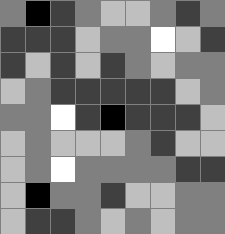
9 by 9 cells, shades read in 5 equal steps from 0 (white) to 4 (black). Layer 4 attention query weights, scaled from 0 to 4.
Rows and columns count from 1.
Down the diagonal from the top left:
2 3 3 3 4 2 2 2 2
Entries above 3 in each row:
1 0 0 0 1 0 0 1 0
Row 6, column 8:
1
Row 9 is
1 3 3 2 1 2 1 2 2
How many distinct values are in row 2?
4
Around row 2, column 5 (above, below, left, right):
1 3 1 2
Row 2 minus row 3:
0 2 0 0 -1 0 -1 -1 1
